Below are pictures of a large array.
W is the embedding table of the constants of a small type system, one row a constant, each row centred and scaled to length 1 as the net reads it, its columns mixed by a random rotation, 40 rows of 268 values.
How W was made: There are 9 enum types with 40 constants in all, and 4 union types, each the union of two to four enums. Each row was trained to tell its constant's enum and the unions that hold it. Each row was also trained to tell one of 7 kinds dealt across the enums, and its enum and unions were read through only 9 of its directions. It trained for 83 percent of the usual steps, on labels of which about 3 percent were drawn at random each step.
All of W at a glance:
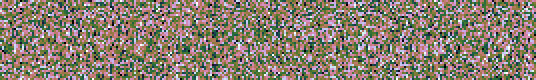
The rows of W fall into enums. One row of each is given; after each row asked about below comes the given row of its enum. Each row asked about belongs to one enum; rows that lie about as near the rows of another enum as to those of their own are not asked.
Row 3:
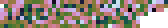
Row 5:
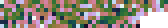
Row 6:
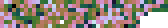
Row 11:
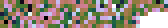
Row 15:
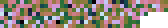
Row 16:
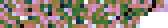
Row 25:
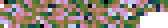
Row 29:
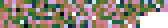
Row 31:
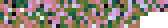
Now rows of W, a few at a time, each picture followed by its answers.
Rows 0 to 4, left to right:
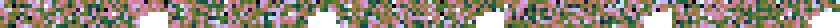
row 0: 31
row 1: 3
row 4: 31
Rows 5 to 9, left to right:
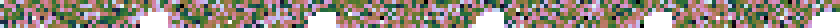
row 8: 5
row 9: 31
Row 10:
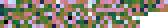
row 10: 29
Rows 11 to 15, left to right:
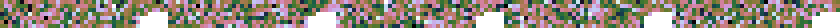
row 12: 16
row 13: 6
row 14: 5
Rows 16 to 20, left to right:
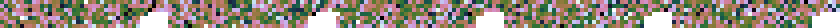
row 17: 16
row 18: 11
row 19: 6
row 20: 15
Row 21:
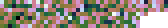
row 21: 31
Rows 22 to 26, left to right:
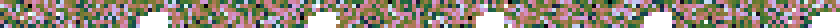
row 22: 25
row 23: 25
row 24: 25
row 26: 25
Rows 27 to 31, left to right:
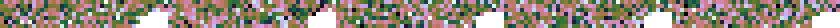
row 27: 11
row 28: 16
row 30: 5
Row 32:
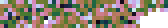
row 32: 11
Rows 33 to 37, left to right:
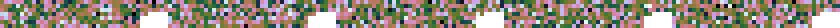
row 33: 16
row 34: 3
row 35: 15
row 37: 11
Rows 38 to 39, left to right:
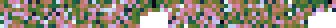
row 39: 5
